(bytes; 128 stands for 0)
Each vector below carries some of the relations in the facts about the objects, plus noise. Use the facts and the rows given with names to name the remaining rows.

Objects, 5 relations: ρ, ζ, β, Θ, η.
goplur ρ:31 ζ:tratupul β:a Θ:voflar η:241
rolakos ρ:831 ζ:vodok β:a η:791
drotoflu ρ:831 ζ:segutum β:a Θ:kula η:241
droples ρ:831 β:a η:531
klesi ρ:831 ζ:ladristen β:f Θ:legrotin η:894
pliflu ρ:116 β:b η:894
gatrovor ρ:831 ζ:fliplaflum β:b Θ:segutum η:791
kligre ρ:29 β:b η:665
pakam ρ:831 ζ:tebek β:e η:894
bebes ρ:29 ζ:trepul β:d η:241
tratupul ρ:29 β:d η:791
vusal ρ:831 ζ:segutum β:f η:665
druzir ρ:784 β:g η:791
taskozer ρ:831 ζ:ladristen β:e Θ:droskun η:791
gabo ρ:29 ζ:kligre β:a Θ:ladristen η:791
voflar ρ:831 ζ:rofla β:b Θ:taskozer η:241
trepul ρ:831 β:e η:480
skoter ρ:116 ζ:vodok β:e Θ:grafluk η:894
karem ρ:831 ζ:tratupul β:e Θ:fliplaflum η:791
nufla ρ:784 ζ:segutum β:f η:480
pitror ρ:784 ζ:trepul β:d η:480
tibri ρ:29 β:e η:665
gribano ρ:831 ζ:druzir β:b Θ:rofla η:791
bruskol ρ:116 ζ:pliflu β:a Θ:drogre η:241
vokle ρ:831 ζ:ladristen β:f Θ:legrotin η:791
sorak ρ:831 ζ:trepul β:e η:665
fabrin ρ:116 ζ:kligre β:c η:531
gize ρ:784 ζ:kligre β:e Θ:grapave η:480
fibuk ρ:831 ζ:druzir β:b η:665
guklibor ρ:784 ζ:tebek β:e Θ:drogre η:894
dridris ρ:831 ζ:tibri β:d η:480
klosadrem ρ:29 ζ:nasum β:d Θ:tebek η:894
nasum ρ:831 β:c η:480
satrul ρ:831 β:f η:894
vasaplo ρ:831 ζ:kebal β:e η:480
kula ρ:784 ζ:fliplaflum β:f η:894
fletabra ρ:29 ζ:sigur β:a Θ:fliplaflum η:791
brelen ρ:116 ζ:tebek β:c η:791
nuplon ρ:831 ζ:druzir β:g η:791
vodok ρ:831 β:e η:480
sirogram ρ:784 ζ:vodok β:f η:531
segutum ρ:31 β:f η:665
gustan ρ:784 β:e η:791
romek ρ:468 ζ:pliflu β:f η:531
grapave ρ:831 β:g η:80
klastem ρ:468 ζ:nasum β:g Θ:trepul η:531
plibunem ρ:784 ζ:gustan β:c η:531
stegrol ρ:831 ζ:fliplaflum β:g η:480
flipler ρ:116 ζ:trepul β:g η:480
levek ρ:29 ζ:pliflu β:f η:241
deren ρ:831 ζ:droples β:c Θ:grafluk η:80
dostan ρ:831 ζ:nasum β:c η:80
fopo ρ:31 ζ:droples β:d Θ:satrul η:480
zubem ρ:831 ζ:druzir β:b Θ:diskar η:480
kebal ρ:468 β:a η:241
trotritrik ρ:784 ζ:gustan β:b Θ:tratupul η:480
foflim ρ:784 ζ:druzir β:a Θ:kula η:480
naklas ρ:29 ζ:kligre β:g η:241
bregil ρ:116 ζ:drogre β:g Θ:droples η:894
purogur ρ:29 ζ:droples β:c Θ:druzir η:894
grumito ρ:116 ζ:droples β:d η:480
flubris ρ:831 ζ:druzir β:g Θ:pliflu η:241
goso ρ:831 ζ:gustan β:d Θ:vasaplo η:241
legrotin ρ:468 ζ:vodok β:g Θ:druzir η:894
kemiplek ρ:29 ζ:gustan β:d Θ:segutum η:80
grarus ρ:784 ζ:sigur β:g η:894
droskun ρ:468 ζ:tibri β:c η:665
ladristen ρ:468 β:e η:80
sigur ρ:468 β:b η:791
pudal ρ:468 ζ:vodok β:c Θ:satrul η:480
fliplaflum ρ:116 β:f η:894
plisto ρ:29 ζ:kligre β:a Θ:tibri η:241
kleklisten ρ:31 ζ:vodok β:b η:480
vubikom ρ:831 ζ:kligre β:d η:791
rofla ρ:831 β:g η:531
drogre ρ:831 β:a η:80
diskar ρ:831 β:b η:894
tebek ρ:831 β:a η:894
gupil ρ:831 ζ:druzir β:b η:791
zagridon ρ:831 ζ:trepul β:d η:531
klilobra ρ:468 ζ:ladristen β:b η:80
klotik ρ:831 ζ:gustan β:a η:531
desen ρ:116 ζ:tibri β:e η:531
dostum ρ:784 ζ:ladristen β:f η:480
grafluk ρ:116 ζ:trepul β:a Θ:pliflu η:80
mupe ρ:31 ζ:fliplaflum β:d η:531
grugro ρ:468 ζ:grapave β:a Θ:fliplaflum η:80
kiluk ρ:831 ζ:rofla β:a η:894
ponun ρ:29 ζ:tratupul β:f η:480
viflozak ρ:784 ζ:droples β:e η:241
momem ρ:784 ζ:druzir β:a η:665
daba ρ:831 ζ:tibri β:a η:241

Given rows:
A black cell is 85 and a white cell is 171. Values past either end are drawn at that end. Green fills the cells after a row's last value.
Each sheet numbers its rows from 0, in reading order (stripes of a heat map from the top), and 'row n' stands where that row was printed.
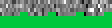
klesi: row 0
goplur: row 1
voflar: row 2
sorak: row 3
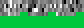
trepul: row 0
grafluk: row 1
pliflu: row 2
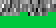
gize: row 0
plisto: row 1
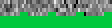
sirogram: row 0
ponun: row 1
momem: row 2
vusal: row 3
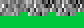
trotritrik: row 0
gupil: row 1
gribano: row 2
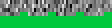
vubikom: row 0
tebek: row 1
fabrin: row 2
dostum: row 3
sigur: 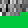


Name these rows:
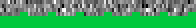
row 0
goso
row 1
purogur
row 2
pitror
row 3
kemiplek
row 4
romek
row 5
bebes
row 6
brelen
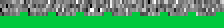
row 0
droskun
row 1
klilobra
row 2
kleklisten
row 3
flipler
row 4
vasaplo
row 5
tibri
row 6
klotik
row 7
fletabra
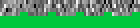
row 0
droples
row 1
legrotin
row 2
pudal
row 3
flubris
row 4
foflim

